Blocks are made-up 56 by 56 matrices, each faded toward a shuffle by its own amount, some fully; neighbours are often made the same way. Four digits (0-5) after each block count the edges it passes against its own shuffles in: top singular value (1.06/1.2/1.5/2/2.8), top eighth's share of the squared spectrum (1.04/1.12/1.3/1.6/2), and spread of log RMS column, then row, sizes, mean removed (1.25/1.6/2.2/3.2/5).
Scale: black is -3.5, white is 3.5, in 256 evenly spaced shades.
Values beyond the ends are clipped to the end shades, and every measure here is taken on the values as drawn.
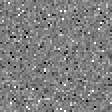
0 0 0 0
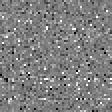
1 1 0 1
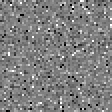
0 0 0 0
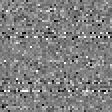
2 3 0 3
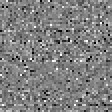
1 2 0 2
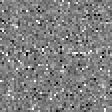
1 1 0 1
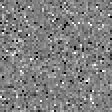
0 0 0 0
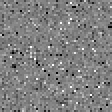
0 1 0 0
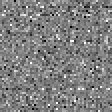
1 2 0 2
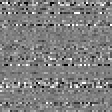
2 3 0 4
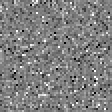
0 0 0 0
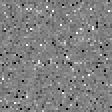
1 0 0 0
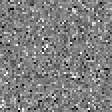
0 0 0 1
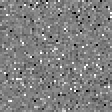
0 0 0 0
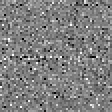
1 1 0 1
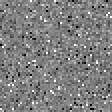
0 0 0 0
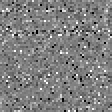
1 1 0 1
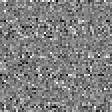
1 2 0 3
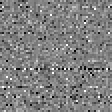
2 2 0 2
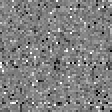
1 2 0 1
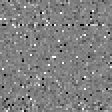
2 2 0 0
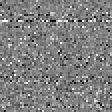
2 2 0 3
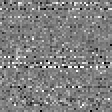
2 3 0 3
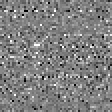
1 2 0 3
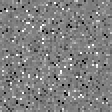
0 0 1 0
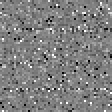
1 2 0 1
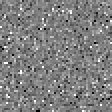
1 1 0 0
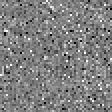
2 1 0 0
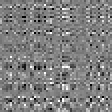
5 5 3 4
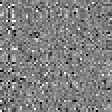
4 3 2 2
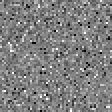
0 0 0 0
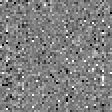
2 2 2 0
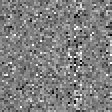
3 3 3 0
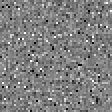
0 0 0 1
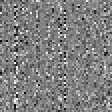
2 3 3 0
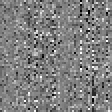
2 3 4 0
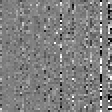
3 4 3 0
